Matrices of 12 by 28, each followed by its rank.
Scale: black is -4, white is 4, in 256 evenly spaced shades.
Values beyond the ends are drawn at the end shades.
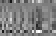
two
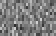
full rank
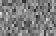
full rank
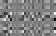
two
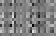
two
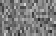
full rank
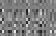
two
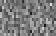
full rank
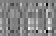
two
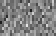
full rank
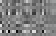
two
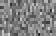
full rank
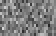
full rank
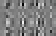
two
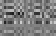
two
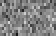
full rank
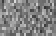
full rank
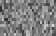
full rank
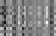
two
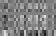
two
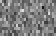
full rank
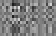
two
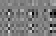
two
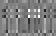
two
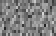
full rank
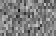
full rank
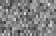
full rank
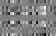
two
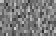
full rank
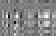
two
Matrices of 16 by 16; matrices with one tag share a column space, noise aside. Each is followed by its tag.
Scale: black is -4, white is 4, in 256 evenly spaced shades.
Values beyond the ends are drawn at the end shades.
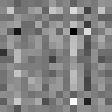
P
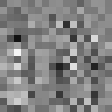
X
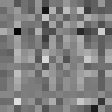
P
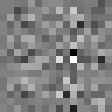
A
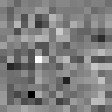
X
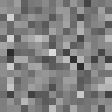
A
